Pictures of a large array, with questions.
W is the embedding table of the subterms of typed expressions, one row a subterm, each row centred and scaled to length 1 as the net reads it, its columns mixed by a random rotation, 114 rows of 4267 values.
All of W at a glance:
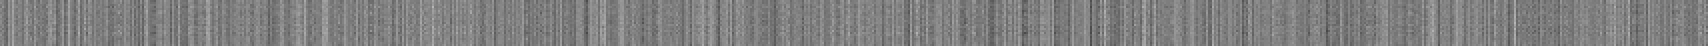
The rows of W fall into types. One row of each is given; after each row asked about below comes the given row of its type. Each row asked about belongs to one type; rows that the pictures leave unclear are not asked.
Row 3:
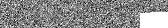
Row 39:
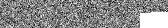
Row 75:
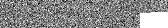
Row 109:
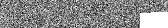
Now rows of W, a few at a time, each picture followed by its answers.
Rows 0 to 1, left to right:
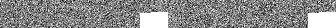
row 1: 109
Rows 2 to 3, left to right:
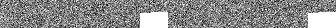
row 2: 109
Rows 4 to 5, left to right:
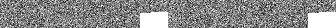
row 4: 109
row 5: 109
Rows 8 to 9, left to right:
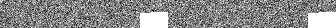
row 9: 3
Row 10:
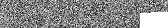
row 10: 109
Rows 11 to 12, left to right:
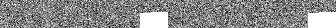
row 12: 39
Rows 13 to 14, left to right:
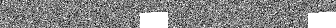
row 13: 75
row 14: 3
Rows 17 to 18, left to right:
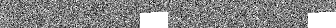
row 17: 109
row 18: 75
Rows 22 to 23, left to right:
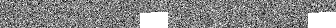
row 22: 75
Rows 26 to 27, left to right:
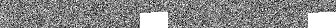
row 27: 3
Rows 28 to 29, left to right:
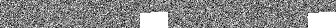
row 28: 3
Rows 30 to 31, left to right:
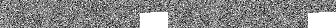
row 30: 109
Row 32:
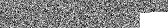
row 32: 3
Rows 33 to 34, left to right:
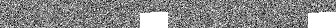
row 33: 3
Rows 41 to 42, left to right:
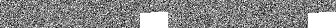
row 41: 3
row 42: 109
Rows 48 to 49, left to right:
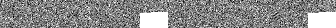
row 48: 75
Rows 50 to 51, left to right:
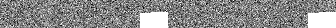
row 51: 75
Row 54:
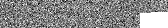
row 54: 75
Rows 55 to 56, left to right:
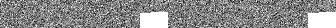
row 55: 3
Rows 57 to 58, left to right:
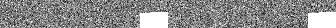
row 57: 75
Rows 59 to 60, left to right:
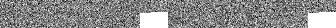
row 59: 75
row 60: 39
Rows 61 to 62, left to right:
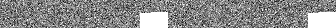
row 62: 3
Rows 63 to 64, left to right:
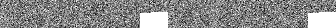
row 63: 109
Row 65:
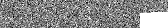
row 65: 75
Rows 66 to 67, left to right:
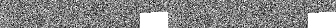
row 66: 109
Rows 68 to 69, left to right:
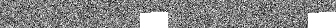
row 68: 39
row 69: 109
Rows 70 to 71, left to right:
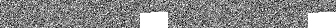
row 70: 3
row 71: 3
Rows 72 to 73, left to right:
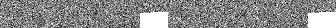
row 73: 75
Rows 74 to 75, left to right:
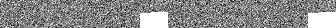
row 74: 3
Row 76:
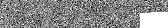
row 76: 109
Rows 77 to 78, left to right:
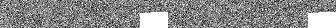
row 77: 109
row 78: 3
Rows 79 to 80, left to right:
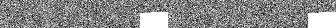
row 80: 109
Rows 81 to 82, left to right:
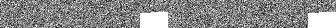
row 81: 3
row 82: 109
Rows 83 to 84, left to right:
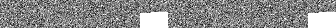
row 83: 109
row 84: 109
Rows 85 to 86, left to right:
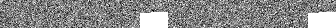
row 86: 3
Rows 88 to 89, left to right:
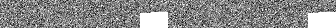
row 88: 109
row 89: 3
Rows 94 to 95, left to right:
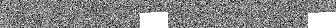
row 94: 109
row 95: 75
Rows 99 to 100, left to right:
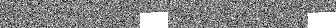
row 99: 75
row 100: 75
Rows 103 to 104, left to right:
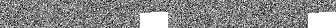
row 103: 3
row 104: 109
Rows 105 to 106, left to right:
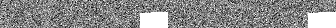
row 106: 3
